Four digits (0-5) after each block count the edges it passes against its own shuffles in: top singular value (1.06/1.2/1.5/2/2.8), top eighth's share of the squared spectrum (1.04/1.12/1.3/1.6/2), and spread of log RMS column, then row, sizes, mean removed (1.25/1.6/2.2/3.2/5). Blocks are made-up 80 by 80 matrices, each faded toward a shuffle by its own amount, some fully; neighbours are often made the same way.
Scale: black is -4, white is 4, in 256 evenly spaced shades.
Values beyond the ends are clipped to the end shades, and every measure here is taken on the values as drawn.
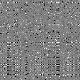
5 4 2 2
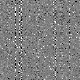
4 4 3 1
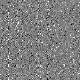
3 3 2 0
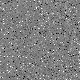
0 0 0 0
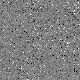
2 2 1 0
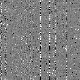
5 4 3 1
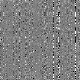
4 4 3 1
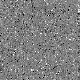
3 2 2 0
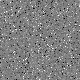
0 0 0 0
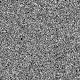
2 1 0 0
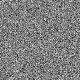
2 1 0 0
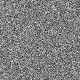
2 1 0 0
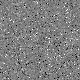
0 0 0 0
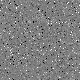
0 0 0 0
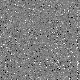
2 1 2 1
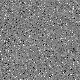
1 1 1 0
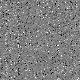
1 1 1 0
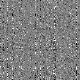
2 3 3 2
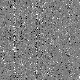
2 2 2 0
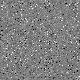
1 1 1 0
